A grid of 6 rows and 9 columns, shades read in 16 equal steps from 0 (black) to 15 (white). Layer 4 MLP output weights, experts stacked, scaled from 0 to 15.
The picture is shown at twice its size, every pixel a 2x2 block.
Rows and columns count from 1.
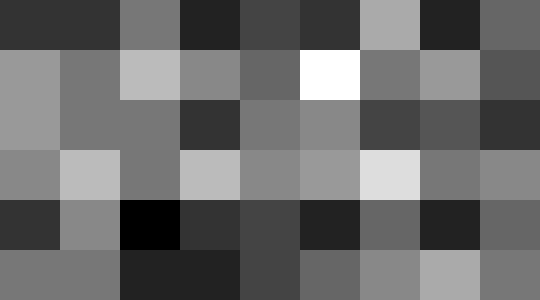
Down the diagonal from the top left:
3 7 7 11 4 6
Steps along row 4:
up down up down up up down up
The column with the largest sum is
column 7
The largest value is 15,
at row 2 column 6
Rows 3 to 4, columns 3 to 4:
7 3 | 7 11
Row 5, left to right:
3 8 0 3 4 2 6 2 6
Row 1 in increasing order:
2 2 3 3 3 4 6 7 10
